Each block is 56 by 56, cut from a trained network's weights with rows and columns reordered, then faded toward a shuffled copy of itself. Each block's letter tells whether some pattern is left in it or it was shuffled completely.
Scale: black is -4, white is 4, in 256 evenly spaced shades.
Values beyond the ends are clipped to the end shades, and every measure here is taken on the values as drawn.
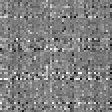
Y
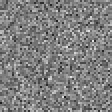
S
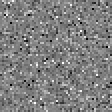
S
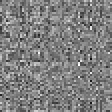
Y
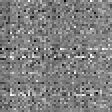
Y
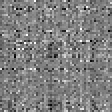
Y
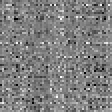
Y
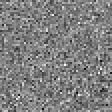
S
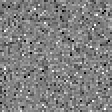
S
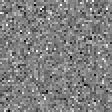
S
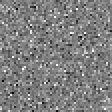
S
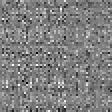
Y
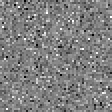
S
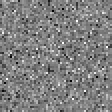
S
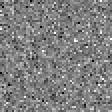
S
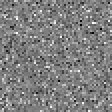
S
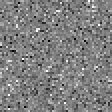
S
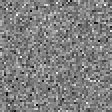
S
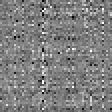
Y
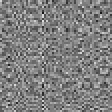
Y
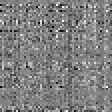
Y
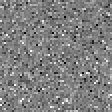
S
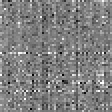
Y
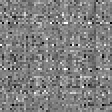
Y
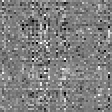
Y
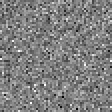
S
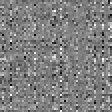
Y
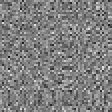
Y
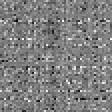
Y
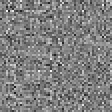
Y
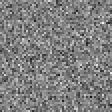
S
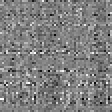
Y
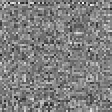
Y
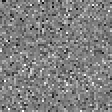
S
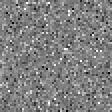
S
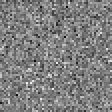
S
